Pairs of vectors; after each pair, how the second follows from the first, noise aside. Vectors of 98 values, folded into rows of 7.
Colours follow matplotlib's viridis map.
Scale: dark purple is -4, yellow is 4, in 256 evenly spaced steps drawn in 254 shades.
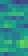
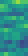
negated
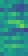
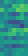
negated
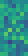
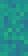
shrunk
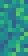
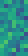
negated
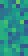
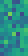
wrapped around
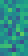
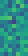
wrapped around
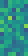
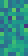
negated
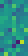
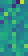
wrapped around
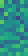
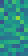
negated
